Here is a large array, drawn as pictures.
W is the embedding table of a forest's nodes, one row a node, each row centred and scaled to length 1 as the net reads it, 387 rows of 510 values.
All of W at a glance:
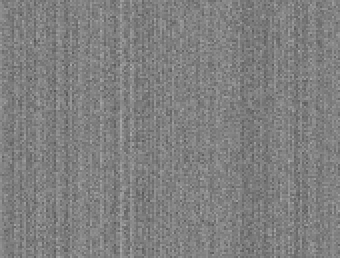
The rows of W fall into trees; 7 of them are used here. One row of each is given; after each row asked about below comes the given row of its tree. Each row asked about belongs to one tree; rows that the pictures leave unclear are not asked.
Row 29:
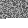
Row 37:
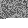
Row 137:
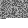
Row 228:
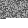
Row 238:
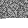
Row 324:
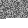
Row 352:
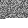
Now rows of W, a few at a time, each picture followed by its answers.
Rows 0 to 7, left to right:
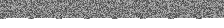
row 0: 37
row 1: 137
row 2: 29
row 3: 137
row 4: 352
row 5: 37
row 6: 37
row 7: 228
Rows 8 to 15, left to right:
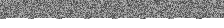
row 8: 324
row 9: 137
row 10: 137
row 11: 352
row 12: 37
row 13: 228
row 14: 238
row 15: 352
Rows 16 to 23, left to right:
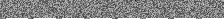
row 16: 29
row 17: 228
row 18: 29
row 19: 238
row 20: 228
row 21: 29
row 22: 228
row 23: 29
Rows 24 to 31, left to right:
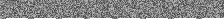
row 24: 137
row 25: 137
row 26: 238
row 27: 238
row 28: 352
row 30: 324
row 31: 352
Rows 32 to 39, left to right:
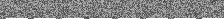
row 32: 228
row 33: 228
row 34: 37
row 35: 352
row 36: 352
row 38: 29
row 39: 228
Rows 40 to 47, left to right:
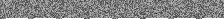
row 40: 324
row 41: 352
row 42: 37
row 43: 228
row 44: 137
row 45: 228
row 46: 238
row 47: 37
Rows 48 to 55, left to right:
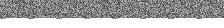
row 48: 238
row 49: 29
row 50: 137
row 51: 238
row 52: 37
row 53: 29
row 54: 29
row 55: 137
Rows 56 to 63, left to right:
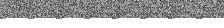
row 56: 238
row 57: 29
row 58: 37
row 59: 352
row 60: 37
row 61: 352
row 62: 37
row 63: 352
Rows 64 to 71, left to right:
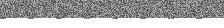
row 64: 324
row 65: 324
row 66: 37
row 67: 37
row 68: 137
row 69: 352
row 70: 29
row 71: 137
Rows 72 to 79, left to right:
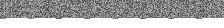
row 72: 29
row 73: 238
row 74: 228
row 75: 137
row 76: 137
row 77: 137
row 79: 37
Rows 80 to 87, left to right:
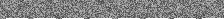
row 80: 238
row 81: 238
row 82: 37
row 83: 228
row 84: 238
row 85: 352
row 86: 137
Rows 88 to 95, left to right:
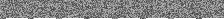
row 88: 137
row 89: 228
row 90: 37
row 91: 352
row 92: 352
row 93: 37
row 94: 29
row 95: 228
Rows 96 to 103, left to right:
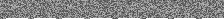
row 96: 37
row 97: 137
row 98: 37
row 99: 238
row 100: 228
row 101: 137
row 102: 137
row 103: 29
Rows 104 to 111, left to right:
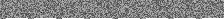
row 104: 29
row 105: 37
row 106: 324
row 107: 29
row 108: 137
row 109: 238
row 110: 238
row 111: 37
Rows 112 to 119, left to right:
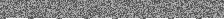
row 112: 228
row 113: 352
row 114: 137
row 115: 37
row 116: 137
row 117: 228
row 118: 29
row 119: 228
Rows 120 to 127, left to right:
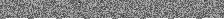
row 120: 238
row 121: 324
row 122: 238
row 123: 29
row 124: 137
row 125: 324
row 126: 29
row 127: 352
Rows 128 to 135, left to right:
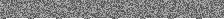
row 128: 137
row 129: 37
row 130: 238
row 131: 137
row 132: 37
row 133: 238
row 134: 37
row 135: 324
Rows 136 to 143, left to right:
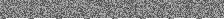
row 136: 137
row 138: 29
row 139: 137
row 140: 238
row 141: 238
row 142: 238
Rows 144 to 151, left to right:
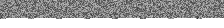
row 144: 37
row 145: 37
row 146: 29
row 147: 137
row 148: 228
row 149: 29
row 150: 238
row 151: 238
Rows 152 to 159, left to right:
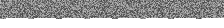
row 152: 29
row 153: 238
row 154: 228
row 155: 238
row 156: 228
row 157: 238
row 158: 29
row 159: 228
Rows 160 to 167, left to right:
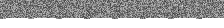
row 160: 37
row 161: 238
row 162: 352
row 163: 37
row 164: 37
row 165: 352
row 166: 324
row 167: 137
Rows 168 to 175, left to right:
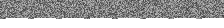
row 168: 228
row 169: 137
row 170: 29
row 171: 324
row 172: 228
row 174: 238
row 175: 238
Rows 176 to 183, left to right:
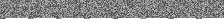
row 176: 228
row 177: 352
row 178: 238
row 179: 29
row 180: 137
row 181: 238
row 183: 29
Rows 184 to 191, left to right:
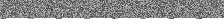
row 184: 137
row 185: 238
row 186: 228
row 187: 238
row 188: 37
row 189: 238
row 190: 137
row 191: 137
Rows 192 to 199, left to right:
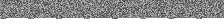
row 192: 137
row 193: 37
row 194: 29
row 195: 29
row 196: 228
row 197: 238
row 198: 137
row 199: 29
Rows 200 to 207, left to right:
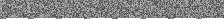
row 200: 37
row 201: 37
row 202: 29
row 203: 238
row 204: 228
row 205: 137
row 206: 352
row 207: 238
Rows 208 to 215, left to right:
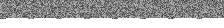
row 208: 37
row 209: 29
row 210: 352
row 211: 352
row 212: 228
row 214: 228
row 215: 137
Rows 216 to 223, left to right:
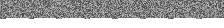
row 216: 29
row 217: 137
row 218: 238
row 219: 29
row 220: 352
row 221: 352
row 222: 228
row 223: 29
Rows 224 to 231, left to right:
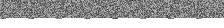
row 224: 137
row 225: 137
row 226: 37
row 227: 137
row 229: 238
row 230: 37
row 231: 29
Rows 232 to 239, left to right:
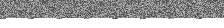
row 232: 228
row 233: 228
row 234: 137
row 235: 37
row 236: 228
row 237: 228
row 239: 228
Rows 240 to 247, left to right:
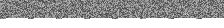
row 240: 37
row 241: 228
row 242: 37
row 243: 29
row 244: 228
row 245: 238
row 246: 137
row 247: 137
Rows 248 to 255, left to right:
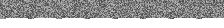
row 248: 238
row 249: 37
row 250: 238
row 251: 137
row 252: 137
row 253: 37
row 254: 137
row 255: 137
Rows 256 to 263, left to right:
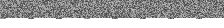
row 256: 352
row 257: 228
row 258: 228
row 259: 29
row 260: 352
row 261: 228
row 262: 37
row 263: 137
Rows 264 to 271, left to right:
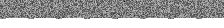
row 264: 238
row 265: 29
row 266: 37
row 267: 29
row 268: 137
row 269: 352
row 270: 37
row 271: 29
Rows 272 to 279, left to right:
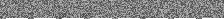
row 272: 238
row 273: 228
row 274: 352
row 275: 37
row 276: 238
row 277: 352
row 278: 29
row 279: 228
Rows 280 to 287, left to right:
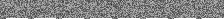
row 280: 228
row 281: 37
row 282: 37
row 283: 29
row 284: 352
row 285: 238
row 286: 37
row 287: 352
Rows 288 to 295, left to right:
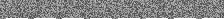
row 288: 29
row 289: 352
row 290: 352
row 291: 29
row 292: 29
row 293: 238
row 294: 228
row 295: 352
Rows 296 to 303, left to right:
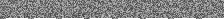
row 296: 352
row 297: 29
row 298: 29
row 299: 228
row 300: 238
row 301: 29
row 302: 238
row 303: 37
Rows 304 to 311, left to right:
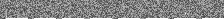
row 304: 228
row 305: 37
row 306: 37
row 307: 238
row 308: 137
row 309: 352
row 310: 137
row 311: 238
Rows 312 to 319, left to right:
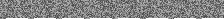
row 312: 352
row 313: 238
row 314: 37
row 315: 238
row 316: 238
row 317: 352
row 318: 137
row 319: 238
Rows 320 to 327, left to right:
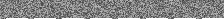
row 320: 137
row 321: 29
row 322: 228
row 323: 137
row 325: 238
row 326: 228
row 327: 137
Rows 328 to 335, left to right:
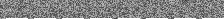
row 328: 238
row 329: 29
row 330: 29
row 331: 29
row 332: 228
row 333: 137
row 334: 228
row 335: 37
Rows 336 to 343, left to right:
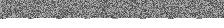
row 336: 37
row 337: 37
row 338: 37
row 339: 238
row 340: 238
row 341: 29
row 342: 352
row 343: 137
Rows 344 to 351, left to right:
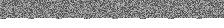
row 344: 137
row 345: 137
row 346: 37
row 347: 37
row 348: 29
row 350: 137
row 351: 137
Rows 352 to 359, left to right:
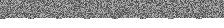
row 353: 37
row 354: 238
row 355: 29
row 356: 37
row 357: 37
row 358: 29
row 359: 37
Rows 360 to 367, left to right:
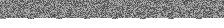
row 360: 238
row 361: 37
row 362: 137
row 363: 238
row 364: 324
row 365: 228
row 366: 228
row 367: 228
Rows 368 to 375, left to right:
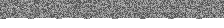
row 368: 137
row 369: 37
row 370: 238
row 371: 37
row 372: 29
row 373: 352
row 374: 352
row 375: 137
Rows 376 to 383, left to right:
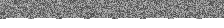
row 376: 228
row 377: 137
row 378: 228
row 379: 352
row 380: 37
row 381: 228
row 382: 238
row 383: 137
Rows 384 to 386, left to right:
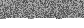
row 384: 324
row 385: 29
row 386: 37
